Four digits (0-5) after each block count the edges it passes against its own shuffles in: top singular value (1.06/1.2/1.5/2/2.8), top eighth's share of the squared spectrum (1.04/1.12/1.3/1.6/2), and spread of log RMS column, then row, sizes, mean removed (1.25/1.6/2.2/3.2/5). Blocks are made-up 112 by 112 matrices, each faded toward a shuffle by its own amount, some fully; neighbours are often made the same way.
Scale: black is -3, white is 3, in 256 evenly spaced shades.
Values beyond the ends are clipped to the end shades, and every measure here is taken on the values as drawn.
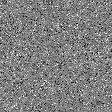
0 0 0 0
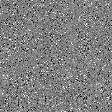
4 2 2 1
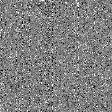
1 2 3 0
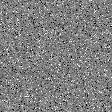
0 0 0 0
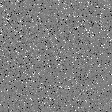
2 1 0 0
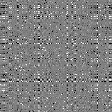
5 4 3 3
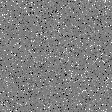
0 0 0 0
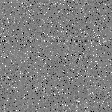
3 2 0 1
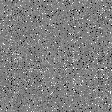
3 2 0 1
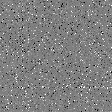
3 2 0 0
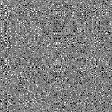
4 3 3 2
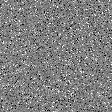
1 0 0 0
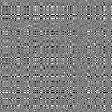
5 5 4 4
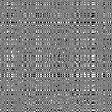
5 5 4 4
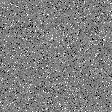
2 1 0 0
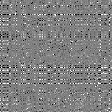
5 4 3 3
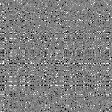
5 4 2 3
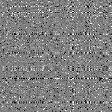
5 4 2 3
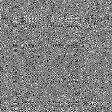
4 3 1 2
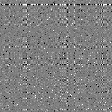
5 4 2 3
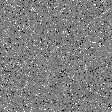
2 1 0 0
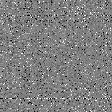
4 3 1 2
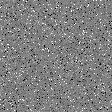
0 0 0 0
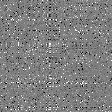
4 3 2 2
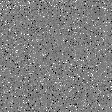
3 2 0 0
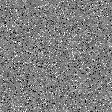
3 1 0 0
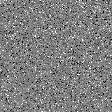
3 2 0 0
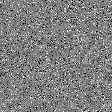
3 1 0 0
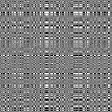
5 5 5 5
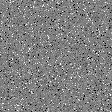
0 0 0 0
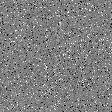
0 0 0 0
